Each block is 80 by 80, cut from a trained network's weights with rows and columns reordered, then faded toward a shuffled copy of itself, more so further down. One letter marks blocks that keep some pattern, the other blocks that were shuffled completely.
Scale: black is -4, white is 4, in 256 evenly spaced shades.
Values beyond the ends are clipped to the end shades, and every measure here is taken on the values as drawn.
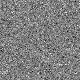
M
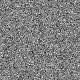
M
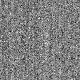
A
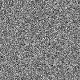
A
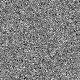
M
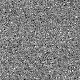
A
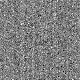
A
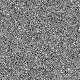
M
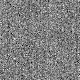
A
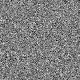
A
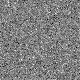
M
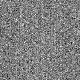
A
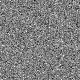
M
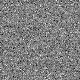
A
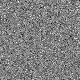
M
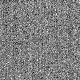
A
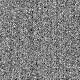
A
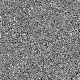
M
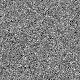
A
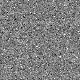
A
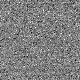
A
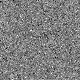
M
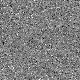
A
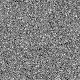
M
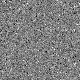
M
